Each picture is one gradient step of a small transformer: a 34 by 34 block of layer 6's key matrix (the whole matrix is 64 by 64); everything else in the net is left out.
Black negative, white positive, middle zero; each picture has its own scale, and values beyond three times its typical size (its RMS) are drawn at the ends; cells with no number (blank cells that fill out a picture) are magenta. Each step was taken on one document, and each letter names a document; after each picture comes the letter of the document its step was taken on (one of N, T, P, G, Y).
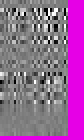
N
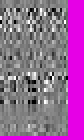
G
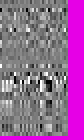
G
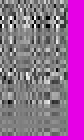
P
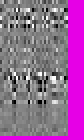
P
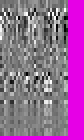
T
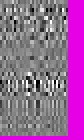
G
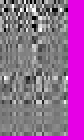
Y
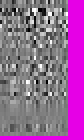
G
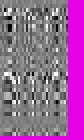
Y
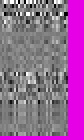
Y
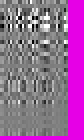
T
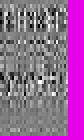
N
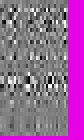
G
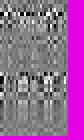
N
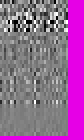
P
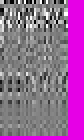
T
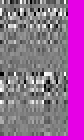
N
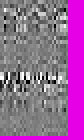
N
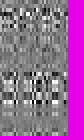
P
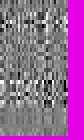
T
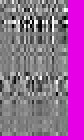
T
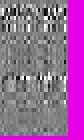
N
